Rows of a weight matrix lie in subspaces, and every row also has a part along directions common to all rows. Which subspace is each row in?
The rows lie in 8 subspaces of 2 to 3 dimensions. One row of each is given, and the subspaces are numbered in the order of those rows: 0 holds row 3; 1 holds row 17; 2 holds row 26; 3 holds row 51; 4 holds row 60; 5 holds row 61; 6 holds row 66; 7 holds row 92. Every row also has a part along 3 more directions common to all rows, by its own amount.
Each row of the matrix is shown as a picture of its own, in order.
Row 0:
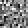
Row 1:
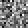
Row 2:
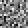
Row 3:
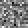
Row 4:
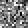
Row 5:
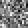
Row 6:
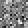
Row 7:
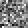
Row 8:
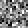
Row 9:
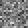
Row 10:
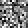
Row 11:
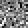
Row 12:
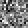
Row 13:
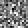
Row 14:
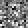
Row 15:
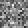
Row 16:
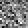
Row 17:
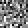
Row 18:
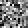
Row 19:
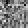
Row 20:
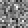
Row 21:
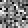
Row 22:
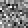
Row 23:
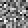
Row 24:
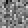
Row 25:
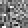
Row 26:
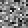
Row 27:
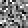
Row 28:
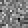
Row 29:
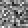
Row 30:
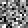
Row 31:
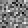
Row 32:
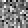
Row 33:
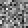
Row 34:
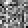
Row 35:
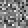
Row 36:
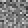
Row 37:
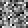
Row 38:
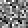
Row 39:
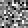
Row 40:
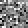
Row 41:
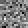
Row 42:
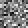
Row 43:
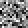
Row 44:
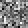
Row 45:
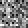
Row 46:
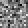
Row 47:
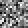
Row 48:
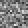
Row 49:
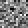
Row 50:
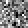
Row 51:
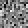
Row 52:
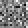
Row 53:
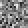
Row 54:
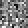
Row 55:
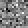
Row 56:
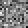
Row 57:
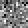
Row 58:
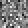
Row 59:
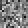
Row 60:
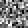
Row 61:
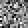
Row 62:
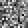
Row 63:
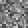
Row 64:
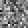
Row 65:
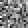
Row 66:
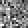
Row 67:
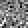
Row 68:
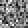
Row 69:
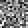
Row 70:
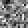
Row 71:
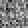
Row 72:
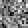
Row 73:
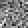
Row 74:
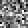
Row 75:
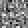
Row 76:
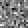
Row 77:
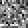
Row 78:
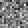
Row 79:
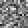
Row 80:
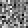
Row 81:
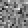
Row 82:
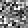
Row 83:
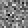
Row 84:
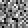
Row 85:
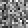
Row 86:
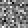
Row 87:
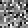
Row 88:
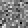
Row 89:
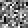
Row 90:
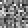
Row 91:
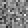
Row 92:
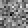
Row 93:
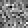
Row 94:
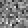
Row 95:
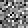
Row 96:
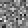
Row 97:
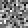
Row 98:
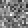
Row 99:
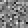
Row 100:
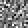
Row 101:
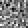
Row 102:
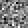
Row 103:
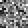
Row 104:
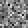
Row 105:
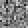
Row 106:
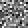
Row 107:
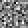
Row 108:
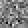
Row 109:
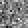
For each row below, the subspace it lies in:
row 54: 4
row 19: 3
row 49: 2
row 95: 0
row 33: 3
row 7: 6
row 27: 0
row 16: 4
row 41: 6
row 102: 5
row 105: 3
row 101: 1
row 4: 6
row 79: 2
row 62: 0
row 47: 4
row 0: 1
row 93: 1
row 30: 2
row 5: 7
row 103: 0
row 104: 2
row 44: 5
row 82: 5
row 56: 3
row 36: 2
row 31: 6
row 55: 6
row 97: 3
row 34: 3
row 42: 7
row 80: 3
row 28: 2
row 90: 0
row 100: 5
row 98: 7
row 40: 5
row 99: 5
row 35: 2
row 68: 6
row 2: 1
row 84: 4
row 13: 1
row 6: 3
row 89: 5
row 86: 0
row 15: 1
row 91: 2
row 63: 7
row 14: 1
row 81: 5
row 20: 4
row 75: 6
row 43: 3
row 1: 3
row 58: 4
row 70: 3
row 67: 7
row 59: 4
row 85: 2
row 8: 4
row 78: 5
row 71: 6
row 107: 5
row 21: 0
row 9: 1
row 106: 7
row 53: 4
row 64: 1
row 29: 0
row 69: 7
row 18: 1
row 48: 2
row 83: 0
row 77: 6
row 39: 0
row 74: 7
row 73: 7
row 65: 5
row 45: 6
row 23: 2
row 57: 3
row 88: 7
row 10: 0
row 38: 4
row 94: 4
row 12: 6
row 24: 3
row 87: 1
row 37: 1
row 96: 2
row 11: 7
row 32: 2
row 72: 7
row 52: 3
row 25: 6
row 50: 0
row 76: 1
